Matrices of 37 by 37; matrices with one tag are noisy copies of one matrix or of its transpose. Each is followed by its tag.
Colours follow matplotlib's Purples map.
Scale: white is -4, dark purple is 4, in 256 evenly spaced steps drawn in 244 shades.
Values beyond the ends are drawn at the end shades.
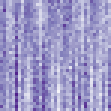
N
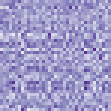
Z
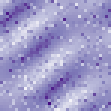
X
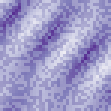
X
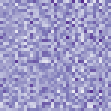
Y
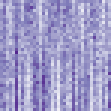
N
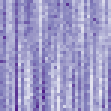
N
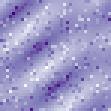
X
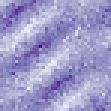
X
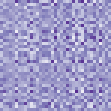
Y
